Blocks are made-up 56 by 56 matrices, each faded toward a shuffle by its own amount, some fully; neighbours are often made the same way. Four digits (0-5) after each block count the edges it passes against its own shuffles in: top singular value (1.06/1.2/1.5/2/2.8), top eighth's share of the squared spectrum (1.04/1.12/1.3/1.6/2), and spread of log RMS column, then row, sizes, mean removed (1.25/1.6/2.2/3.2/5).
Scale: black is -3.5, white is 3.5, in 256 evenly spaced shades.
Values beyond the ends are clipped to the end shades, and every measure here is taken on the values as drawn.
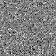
3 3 0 2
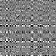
5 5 3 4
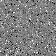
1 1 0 0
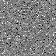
2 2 0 0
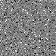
3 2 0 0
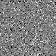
3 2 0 0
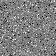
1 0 0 0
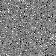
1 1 0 0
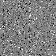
1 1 1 0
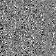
0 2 3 0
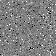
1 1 0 0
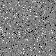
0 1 1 0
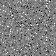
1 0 1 0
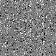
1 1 2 0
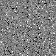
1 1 2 0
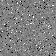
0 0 0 0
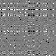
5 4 2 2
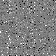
3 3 1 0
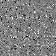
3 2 1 1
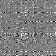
4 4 2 3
